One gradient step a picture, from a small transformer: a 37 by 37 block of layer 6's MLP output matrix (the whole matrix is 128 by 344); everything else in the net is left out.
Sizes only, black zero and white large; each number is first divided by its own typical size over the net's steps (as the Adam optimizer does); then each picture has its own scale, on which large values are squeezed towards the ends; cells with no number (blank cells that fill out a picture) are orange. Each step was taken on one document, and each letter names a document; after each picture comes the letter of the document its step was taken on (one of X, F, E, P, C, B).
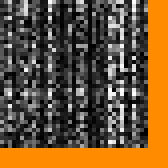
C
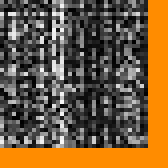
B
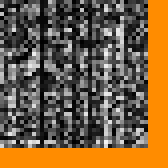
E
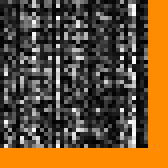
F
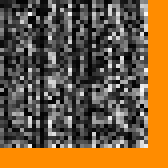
E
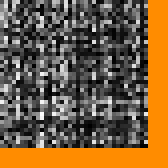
B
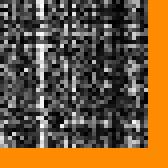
B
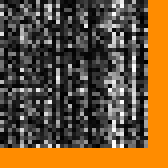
C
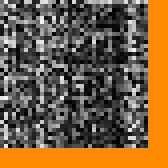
B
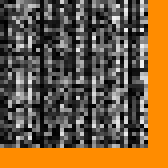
E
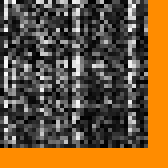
B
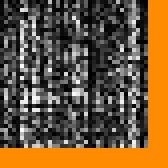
F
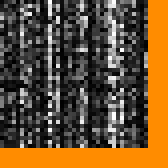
C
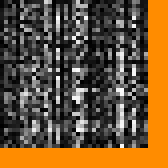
F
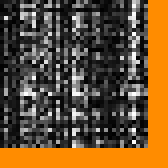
F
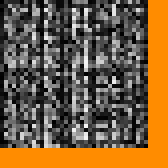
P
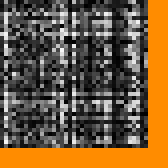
B
